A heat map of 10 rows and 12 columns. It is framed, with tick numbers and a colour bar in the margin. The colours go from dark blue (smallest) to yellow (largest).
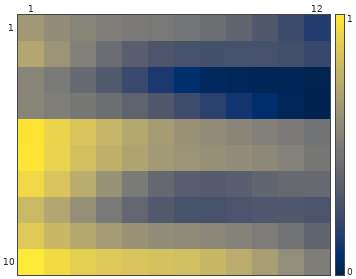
Slope: up to the bottom left. Lone odd cells: none. Grain: streaks across. Average level on the scale: 50%.
